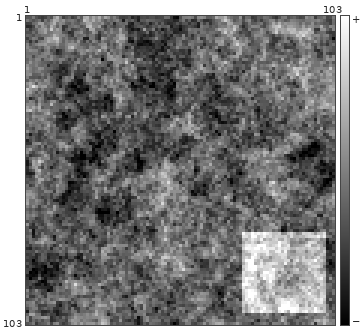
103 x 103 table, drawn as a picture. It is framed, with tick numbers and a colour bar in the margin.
Odd patch: higher, in the bottom right. Stripes: none. Ninth with the highest average: bottom right. Grain: blotchy.
